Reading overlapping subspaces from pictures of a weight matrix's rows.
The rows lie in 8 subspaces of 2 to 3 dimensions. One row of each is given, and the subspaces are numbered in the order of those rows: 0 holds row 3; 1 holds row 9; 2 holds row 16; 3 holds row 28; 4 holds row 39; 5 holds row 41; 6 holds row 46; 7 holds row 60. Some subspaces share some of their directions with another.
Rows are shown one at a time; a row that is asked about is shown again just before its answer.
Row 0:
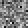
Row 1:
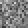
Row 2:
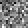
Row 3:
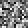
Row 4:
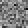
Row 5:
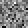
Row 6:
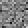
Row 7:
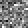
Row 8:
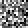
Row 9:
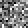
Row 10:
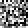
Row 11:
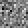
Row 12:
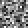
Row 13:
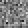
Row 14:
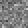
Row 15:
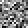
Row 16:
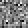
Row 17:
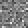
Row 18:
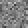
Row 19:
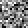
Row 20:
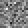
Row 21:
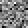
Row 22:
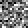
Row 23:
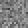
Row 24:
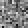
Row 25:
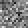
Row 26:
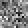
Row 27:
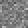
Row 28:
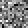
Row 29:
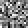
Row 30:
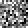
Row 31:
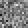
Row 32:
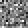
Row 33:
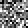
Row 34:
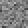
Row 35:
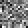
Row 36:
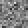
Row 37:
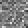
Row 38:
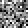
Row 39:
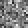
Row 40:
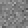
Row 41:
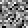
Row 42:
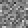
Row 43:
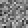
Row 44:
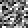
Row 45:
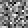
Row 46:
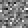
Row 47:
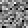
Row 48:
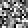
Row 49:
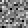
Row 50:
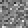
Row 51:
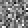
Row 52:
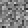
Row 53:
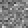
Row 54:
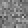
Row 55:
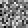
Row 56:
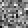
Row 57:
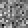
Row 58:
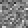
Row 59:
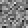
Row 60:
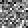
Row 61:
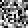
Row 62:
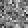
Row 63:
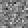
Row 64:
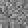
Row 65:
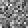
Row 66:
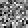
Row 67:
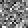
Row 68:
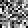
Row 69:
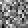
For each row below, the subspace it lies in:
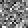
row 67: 5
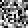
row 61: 0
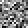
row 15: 5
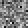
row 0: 7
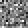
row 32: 2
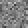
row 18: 4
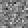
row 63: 6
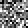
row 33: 7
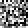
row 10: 2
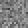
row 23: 5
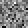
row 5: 5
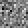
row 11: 5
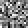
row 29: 6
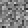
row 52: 5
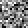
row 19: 3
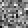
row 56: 0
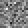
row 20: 6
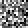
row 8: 2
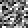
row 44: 7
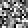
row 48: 0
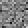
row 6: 4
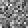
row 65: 6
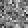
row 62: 4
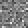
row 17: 4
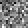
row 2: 3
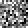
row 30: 2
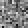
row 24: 4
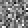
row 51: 5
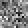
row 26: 0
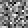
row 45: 6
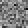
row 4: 0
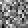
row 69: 3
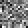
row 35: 6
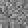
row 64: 6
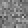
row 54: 0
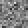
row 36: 4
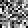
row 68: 6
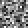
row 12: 7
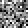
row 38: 7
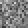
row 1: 3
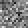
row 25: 0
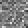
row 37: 4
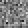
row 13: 2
